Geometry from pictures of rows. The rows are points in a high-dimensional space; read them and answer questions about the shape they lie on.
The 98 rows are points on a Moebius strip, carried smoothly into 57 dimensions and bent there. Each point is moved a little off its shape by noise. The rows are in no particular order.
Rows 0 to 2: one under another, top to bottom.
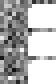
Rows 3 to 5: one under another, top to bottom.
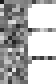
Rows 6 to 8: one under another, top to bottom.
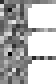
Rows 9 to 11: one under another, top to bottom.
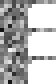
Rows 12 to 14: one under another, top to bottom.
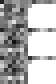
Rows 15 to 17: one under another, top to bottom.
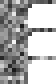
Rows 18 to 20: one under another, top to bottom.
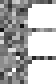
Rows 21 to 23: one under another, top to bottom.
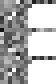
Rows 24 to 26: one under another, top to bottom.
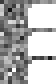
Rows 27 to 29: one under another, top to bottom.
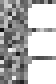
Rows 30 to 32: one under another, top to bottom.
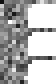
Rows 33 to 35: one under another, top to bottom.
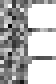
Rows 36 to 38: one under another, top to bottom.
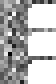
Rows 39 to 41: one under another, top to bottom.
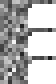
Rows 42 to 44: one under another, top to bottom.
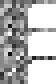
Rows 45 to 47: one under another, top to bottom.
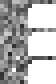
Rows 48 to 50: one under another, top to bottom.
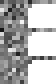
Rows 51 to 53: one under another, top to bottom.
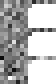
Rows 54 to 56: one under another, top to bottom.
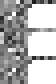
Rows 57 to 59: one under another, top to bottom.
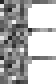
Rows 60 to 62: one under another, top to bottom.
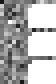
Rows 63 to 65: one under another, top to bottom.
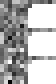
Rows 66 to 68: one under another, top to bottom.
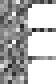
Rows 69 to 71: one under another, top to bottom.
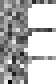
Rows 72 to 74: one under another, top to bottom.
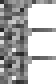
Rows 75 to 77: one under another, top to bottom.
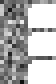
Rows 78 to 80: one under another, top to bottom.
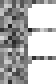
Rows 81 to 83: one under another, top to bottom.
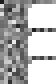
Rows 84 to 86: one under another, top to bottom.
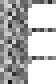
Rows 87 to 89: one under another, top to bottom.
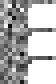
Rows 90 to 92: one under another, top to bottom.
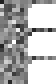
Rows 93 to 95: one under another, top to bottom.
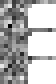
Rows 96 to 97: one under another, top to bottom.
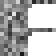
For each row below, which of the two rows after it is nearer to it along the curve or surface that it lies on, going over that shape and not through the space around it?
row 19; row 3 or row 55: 3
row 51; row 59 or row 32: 32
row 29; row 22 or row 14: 22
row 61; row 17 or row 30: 17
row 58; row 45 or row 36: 36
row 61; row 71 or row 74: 71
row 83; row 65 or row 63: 65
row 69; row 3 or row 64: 64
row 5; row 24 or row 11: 11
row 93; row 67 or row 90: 67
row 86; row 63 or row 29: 63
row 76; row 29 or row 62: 62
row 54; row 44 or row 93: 44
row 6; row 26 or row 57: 57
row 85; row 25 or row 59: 25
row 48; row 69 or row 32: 69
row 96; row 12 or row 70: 70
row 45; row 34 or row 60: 60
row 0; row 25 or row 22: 25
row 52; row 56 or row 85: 56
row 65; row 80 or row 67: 80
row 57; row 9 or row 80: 9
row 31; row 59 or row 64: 59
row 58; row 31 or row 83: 83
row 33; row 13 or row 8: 8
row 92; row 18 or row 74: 18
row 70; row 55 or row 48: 55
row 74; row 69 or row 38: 38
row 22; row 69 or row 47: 47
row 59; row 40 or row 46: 40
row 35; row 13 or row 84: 13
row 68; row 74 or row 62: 74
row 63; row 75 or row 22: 22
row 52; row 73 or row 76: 76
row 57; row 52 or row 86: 52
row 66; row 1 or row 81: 81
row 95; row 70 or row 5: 5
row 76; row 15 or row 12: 15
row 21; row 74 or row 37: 37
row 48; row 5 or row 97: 5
